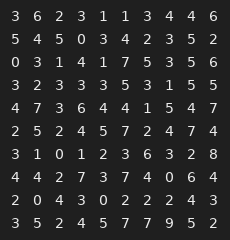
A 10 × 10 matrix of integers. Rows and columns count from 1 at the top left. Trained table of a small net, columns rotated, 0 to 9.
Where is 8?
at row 7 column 10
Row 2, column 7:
2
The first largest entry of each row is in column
2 1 6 6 2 6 10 4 3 8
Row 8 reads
4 4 2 7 3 7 4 0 6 4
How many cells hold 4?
19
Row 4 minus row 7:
0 1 3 2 1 2 -3 -2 3 -3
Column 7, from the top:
3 2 5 3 1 2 6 4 2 7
